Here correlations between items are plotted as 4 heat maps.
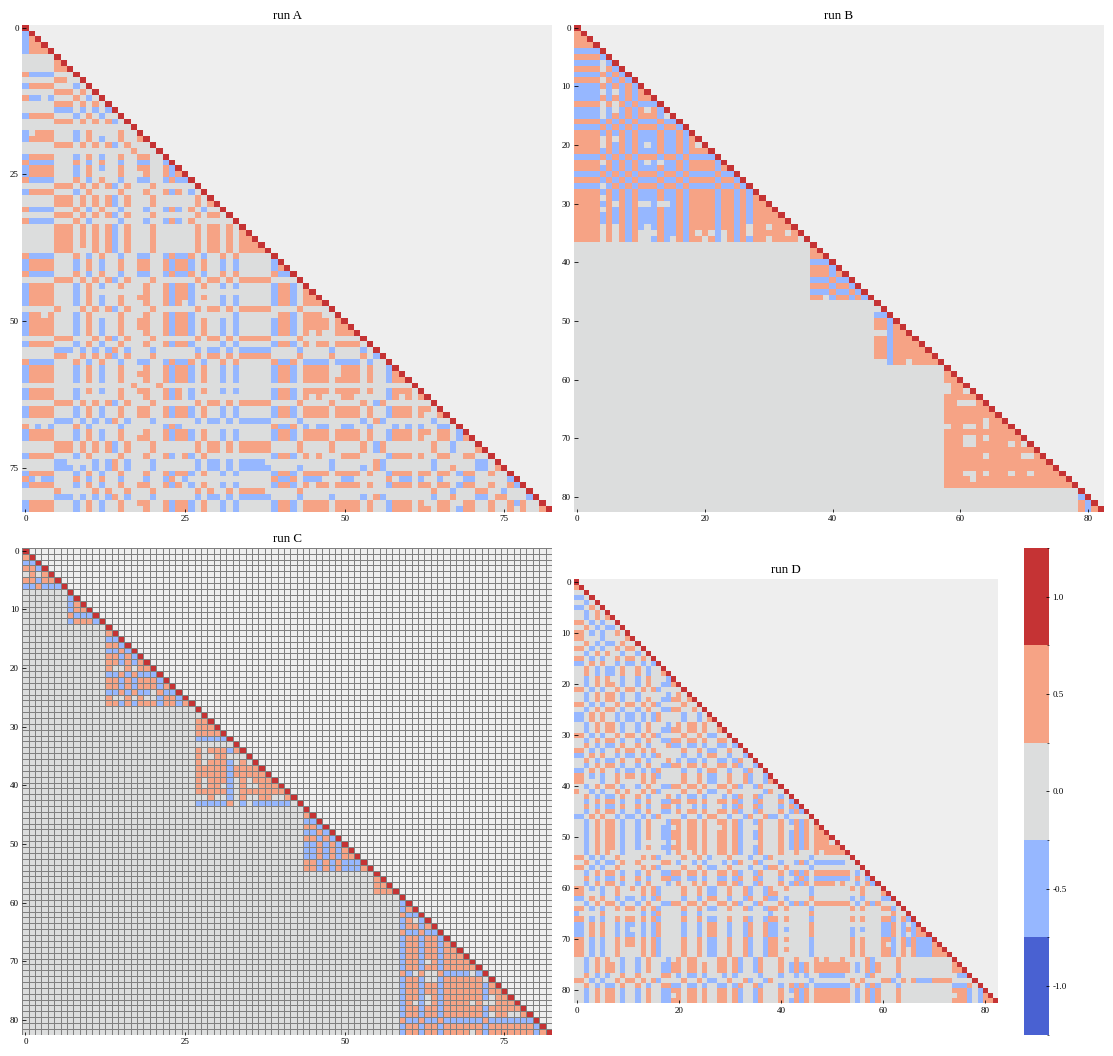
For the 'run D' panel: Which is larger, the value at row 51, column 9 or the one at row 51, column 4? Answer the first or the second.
the second
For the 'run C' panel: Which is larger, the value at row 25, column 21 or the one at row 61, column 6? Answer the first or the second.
the second
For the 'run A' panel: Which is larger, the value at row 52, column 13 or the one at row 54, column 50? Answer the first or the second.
the second
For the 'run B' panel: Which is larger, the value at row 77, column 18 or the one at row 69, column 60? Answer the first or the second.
the second
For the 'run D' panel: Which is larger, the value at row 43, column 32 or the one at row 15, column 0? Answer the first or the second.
the second
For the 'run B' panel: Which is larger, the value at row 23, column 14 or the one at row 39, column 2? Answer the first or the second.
the second
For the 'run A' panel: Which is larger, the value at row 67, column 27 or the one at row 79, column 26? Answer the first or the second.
the second
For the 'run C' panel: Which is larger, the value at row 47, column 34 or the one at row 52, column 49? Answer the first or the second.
the first
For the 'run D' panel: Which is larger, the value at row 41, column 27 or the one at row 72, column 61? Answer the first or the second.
the second
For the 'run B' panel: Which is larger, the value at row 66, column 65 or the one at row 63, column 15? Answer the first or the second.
the first
